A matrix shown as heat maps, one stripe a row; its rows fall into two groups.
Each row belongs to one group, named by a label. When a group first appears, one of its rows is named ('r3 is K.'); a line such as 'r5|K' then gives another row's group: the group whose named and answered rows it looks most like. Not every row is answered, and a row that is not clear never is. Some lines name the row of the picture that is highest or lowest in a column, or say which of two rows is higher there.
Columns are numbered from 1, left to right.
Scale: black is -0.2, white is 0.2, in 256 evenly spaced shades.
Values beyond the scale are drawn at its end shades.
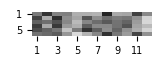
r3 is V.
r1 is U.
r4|V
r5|V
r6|U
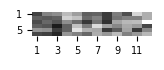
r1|V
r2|V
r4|U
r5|U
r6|V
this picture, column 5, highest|5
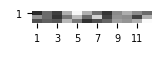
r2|U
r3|V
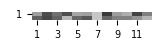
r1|U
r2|V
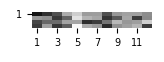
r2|U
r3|V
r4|U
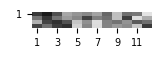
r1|V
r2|V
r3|U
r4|U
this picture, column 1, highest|3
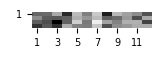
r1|U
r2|U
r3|U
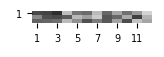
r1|V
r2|U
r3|V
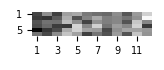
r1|V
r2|V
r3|V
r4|U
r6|V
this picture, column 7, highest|4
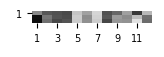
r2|U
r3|U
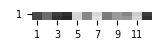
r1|U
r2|U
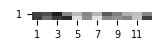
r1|U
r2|U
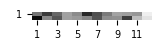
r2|V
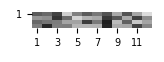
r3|V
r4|U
